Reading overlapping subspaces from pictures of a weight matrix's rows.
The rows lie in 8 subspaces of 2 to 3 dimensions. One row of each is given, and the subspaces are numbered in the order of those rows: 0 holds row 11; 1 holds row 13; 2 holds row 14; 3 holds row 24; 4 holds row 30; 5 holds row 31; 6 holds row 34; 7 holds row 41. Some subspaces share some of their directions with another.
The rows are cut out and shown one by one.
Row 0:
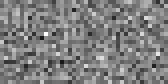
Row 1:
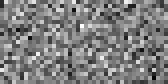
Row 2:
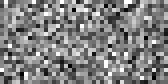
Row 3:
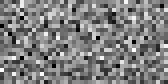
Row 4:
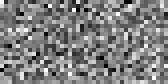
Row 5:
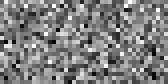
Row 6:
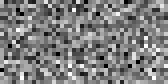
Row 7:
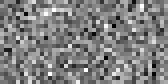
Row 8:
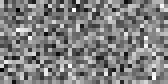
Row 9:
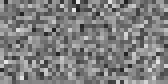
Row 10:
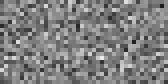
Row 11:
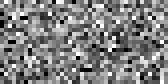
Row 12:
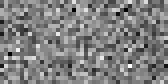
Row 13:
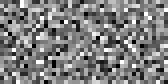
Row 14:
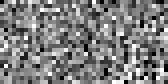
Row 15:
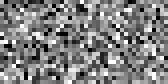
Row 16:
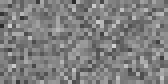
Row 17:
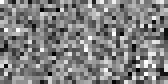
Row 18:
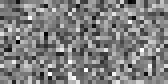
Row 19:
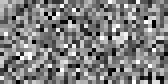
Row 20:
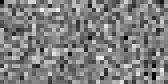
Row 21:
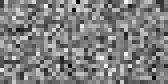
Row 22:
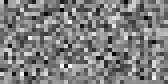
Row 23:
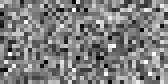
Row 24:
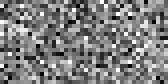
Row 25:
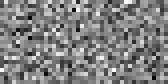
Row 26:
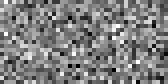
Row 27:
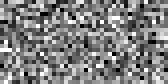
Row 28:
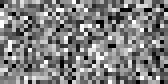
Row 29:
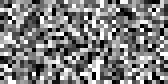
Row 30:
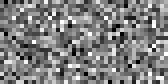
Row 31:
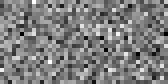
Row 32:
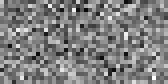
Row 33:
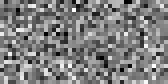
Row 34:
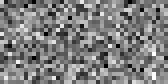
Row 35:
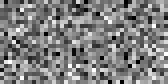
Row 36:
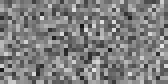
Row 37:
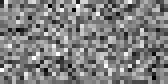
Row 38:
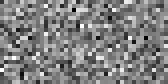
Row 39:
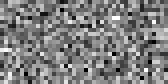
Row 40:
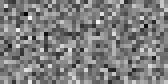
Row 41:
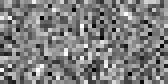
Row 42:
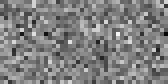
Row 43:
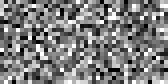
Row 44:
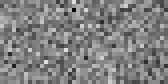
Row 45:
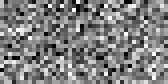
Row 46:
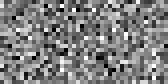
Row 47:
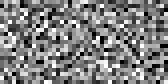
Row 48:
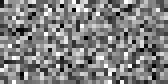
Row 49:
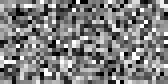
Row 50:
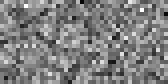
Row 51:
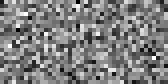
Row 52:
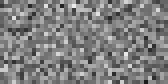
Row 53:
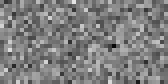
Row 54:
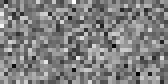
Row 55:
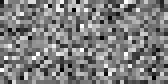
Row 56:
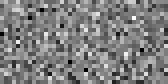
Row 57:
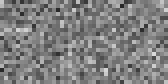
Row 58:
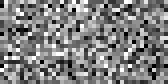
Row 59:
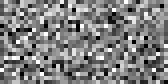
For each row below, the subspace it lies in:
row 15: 6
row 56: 2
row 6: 4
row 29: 7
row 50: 6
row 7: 2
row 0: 5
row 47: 1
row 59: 1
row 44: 0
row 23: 0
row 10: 1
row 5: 6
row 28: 0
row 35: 4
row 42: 5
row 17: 2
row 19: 4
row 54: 0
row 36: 7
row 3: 1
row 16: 0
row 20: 2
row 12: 3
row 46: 4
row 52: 7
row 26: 4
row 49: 6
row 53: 0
